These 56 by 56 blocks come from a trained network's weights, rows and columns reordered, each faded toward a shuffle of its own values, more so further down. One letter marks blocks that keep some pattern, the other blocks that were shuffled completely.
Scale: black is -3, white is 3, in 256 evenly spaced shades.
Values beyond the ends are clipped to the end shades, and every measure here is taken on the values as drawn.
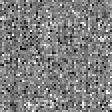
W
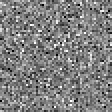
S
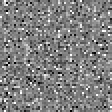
W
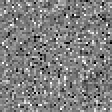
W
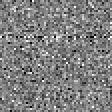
W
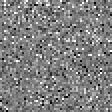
S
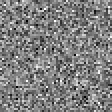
W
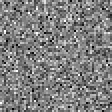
S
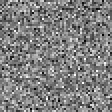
S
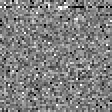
W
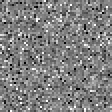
S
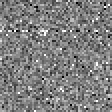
W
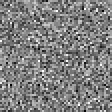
W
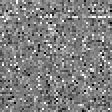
W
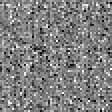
W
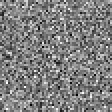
W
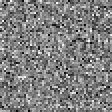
S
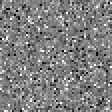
S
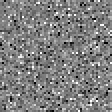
S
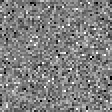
S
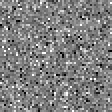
S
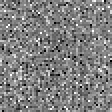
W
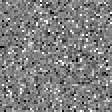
S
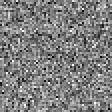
W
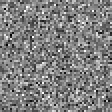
S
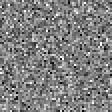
S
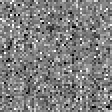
W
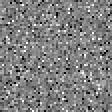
S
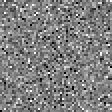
S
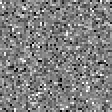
S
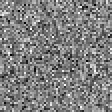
W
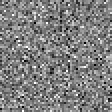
W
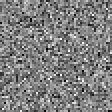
S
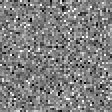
S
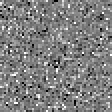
S
